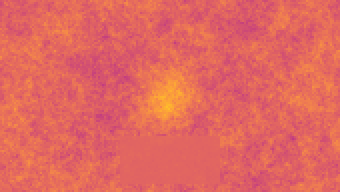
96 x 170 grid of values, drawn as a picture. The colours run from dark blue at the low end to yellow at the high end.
Odd rows or columns: none. Calmest part: bottom middle. Average level on the scale: 60%. Slope: none. Odd patch: calmer, in the bottom middle. Bumps: one, in the centre.
